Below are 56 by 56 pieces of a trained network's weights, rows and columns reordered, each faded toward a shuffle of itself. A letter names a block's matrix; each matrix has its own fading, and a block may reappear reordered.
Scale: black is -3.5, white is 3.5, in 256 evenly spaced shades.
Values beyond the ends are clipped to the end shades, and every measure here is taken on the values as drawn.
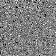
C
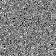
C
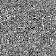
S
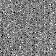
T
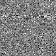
S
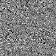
S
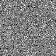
S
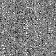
T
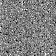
T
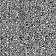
T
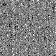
T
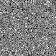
C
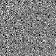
S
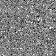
C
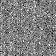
T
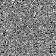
C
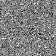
C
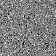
C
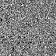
S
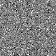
C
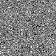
S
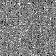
T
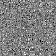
C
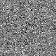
S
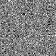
S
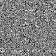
S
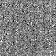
T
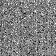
T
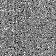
T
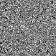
S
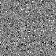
C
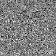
S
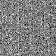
T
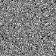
S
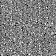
T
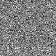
S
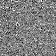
C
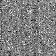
T
